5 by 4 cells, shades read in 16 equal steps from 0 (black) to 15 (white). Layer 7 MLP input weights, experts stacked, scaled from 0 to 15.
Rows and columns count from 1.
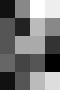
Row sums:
38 26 28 15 30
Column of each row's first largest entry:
3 3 2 1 4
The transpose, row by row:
1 5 5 6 1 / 8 2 10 4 5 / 15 11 10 5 11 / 14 8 3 0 13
